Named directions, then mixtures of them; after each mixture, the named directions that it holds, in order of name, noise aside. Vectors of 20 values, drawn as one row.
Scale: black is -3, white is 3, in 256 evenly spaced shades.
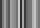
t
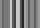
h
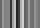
h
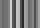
h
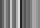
h, t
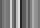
h, t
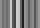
h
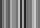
t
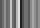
h, t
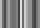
t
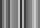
t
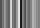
h, t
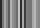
t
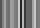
t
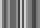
t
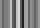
h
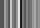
h, t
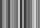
t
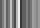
h, t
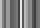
t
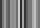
t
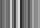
h, t
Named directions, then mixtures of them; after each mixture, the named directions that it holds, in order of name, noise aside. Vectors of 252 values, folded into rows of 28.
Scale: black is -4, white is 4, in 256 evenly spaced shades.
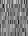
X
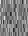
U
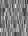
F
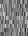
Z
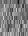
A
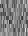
U, Z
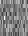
A, F, U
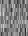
A, F, Z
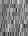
A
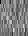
U, X, Z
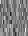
F, U, Z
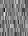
F, X, Z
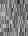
A, Z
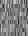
X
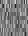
F, X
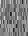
U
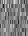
X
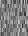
F, X, Z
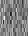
A, U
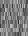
F, X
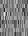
F, X, Z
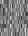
F, Z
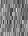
A, U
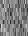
A, U, X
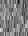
A, F, Z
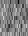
A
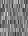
F, X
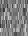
F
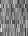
A, X, Z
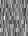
F, U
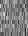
X, Z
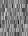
F, X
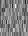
F, U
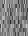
A, U, X
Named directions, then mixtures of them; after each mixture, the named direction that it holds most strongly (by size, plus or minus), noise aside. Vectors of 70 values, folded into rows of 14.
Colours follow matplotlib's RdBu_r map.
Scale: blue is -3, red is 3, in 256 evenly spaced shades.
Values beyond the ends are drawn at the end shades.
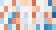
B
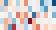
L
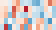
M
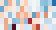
L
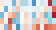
B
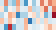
L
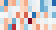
L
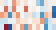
M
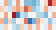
M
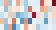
L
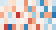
L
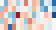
L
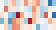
B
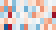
M
